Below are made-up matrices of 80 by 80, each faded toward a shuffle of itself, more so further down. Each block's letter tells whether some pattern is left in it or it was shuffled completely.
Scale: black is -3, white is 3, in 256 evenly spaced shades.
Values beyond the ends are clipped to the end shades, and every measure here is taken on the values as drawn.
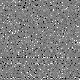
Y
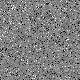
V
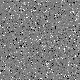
V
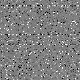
Y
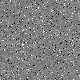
V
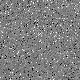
V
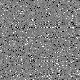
Y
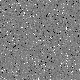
V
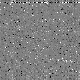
Y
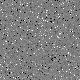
V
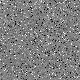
V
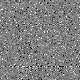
Y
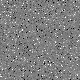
V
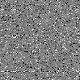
Y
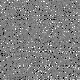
Y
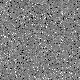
V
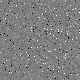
V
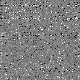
Y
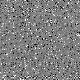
Y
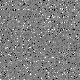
Y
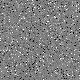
V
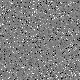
V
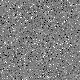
V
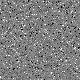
V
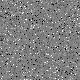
V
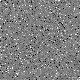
V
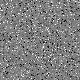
V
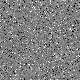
V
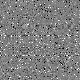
Y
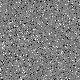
V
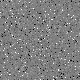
V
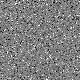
V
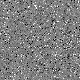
Y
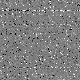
Y
